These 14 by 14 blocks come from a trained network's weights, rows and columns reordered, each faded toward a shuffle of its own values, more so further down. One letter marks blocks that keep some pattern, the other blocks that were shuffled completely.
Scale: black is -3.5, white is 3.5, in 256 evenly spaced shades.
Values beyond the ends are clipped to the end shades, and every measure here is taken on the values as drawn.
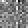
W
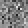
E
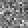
E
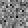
E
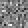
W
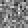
E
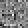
W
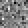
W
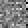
W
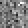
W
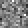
E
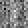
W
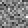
E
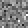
E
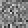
W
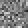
E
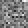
E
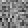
W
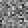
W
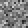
E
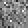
E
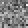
E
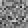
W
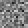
W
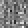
W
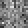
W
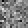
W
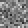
E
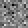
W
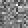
W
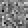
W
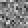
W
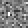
E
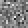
E
